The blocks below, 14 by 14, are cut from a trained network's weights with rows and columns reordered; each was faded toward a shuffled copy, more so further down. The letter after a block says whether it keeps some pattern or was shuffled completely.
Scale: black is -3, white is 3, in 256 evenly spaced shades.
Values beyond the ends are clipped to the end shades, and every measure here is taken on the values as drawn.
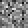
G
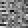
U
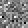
G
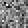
G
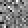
G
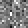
G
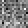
U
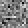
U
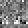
U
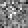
G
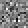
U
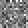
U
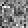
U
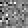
U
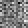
U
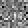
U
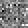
U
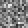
G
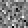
G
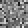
G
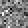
G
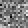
G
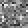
U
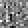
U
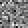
G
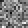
G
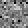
G
